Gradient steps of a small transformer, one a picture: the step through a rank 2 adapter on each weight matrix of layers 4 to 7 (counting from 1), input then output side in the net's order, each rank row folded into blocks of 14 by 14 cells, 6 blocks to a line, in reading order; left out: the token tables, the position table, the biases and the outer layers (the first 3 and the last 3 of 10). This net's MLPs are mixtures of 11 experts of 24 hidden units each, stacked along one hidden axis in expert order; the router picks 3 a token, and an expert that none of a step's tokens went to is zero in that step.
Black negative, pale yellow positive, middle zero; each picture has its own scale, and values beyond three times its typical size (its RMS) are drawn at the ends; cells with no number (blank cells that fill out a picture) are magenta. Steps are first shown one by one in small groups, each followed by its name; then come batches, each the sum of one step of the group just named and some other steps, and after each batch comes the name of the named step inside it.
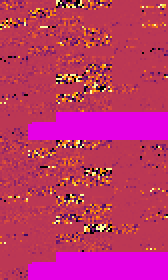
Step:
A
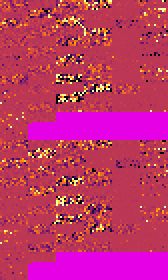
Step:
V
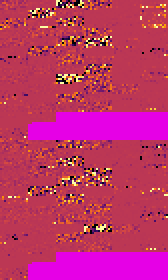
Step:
A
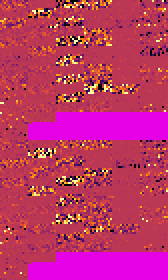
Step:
V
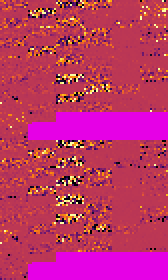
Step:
V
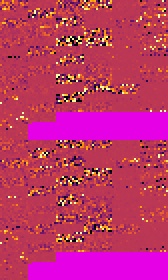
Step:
V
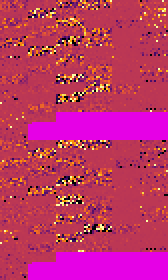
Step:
V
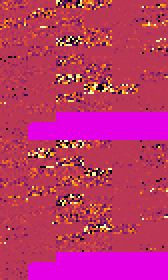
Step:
A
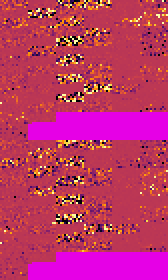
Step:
V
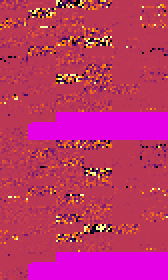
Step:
A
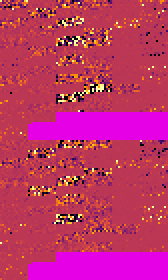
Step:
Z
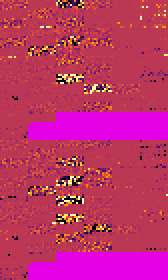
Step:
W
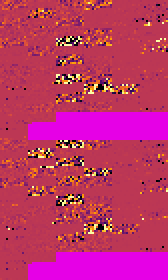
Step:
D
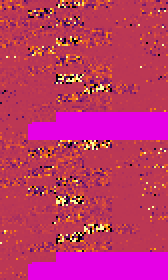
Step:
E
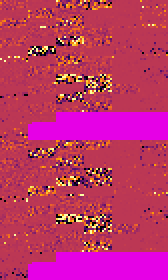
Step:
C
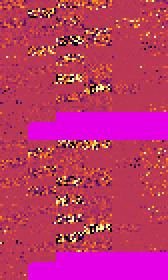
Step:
E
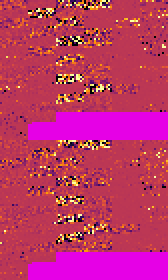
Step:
E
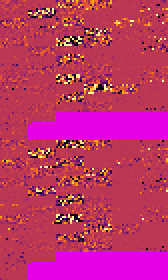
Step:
D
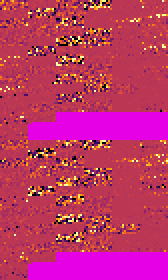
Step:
C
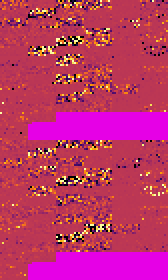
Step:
D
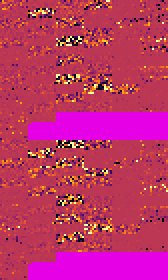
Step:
D
